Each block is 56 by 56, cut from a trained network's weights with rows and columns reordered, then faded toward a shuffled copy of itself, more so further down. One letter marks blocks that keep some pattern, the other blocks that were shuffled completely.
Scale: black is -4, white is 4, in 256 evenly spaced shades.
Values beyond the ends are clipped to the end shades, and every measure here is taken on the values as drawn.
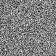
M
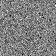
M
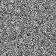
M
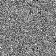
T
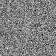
M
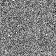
M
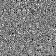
T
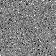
T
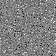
T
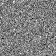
T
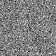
M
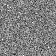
M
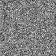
T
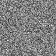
M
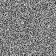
M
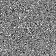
M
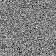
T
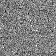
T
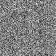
T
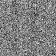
T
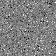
M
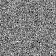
T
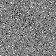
M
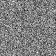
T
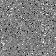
T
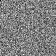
T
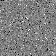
M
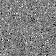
M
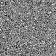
M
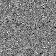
T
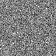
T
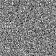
T
